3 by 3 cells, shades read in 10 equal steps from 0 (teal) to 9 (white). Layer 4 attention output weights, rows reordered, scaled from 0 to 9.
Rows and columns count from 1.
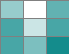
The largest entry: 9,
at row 1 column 2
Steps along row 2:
up down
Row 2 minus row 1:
-3 -2 -1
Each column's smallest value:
2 4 0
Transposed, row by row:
5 2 2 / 9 7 4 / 3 2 0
